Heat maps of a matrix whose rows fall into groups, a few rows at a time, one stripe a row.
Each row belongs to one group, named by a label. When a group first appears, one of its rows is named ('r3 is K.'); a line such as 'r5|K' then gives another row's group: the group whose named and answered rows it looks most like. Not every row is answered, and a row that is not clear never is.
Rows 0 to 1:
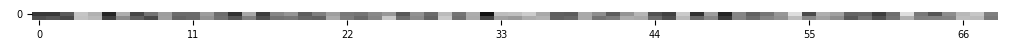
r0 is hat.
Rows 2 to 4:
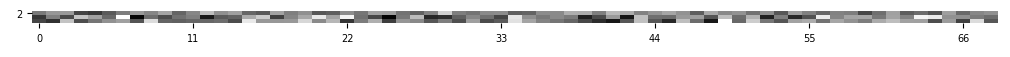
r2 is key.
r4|hat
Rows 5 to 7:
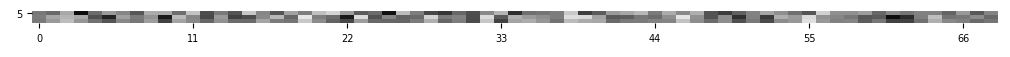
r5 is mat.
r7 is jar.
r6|jar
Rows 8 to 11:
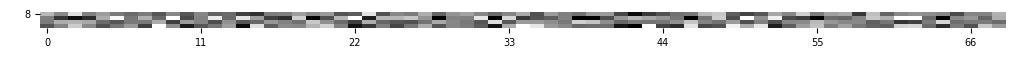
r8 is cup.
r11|hat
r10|jar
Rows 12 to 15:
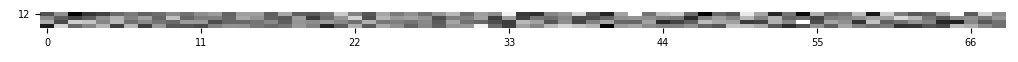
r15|key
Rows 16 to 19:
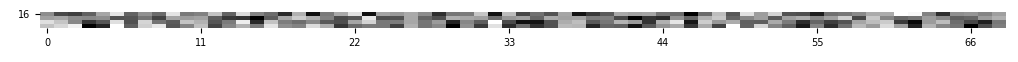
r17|cup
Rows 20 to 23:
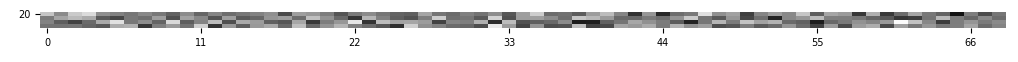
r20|cup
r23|mat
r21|jar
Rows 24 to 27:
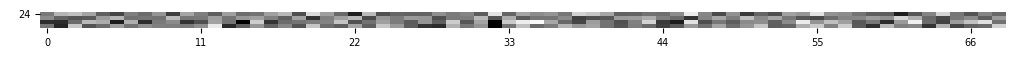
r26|hat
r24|jar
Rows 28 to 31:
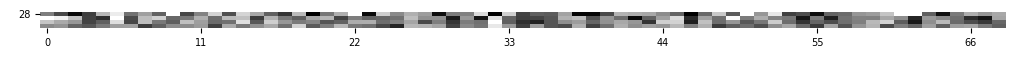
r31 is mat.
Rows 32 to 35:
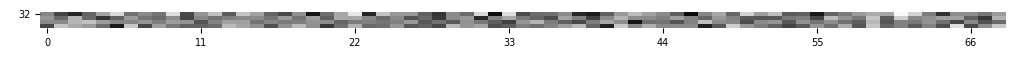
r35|key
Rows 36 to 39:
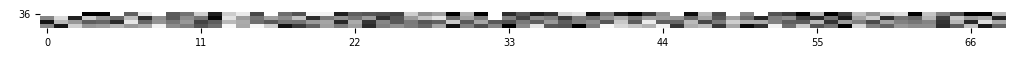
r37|mat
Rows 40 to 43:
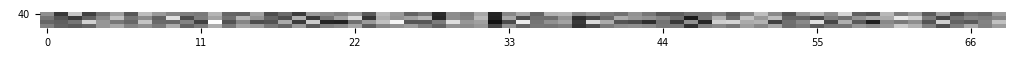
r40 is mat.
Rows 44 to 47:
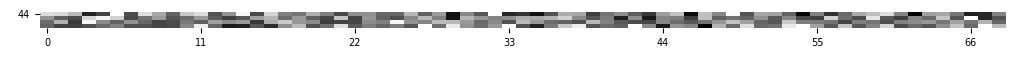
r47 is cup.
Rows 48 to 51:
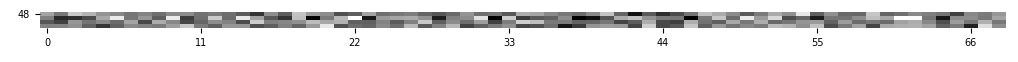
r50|hat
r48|cup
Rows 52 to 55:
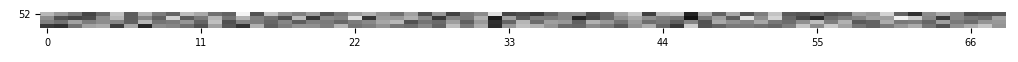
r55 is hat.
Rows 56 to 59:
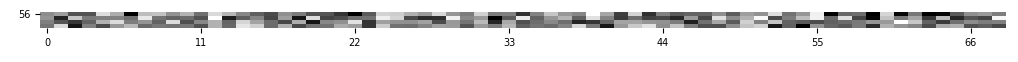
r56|key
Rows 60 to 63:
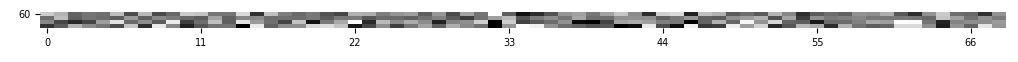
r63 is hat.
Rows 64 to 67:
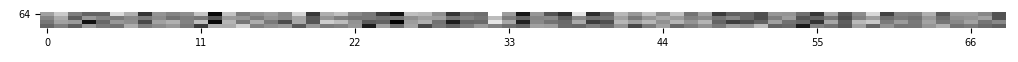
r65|mat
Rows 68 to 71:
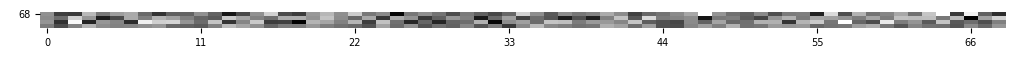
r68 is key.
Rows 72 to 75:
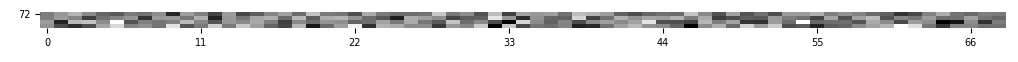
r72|jar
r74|cup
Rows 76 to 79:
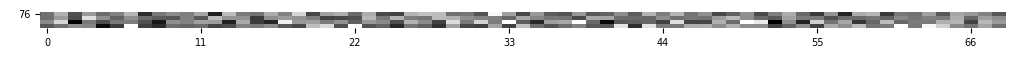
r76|mat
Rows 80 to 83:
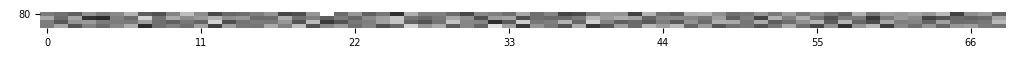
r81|key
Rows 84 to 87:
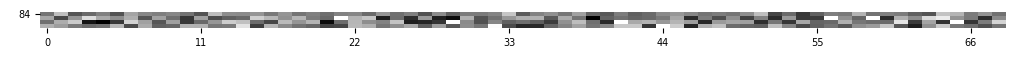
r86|key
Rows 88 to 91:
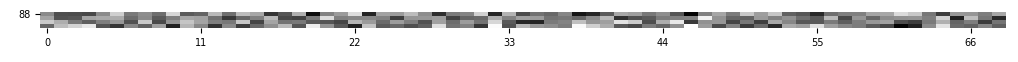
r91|jar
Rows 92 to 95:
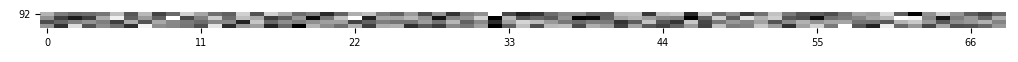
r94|hat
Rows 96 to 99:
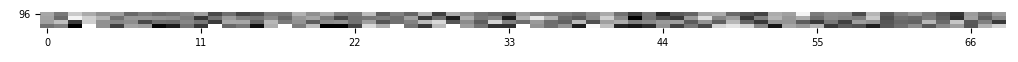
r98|mat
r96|cup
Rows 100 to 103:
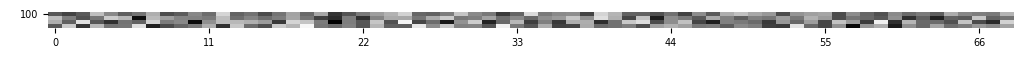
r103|mat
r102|key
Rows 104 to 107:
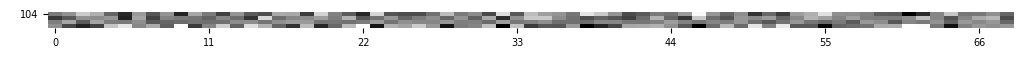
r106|mat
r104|jar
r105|hat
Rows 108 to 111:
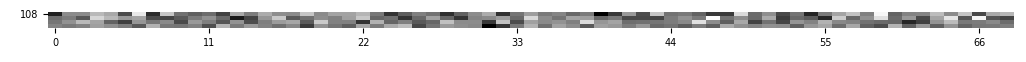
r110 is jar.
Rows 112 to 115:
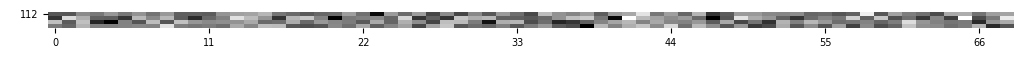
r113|key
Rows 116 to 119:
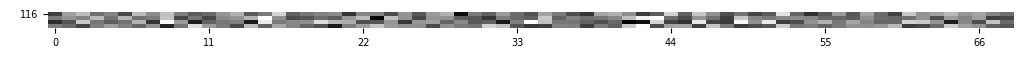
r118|hat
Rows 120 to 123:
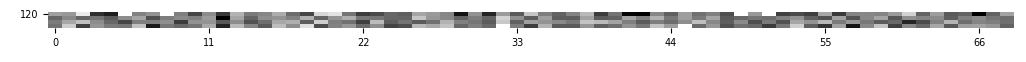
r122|jar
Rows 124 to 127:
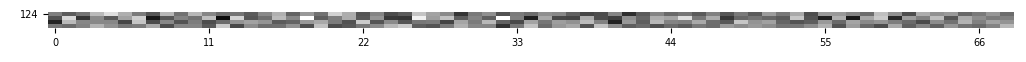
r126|key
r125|mat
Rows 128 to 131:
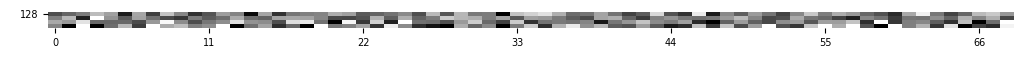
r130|key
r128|hat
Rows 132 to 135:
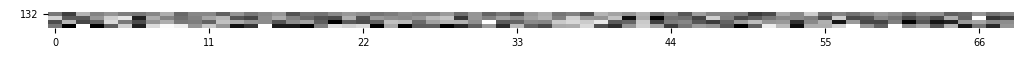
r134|key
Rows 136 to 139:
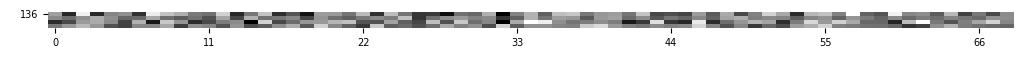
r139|jar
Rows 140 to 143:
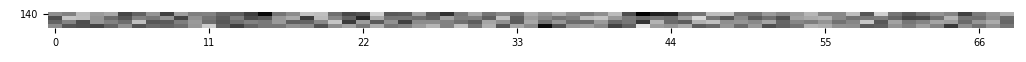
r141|jar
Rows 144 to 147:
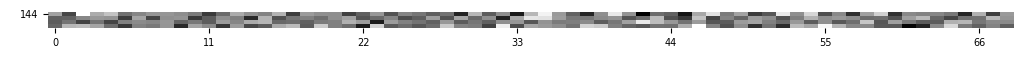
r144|cup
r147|jar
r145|hat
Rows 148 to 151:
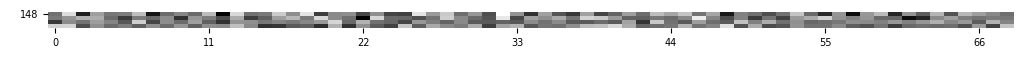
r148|mat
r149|jar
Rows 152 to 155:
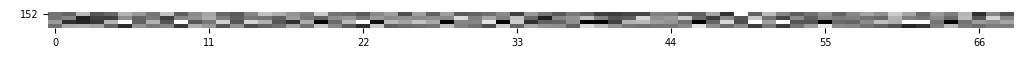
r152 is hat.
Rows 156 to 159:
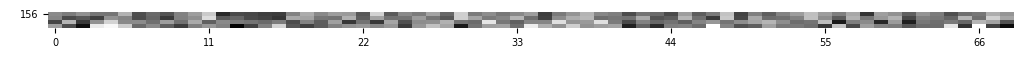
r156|cup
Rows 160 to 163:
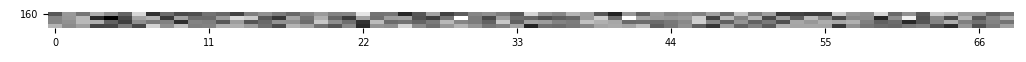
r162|jar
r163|key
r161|key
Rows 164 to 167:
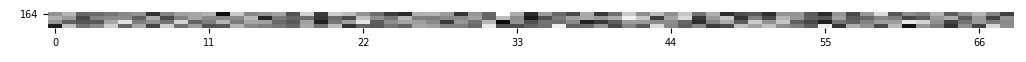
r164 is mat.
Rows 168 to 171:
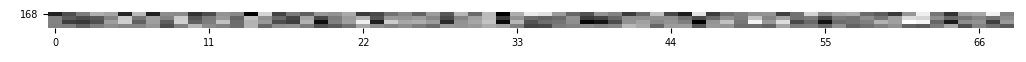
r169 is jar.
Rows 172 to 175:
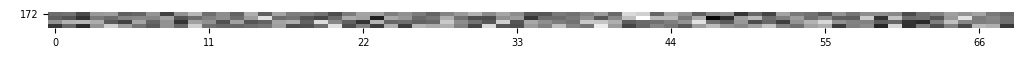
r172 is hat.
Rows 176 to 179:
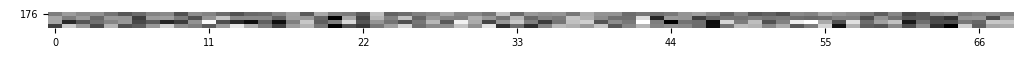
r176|jar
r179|key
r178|cup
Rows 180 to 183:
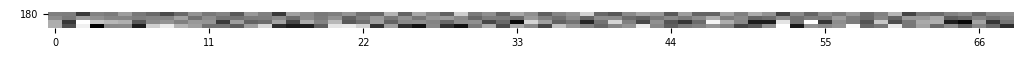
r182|cup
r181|cup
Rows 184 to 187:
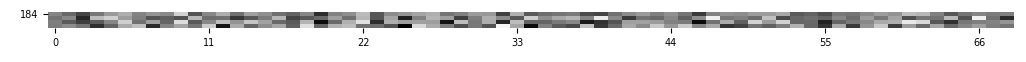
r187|mat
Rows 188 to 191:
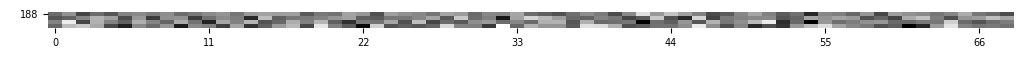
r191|jar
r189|hat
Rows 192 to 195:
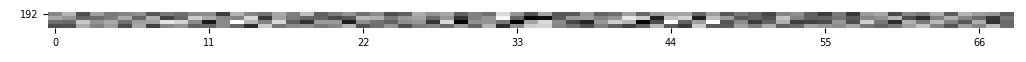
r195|hat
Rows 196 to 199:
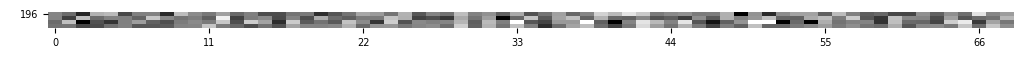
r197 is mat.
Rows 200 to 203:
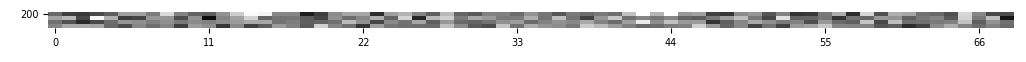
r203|jar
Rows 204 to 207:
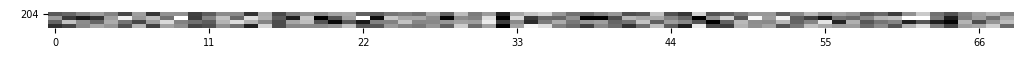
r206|key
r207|hat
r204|hat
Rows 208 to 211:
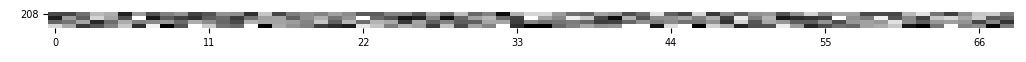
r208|hat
